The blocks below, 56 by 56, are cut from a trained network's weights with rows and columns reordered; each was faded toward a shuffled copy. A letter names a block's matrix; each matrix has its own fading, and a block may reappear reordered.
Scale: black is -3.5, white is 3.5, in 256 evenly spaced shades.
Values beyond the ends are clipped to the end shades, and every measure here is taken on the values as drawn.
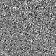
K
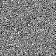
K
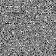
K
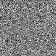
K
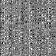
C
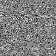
K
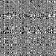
C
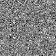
K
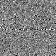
K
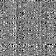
C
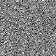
K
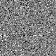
K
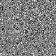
K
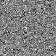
K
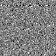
K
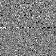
K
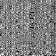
C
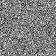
K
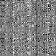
C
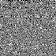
K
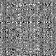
C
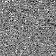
K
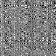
C
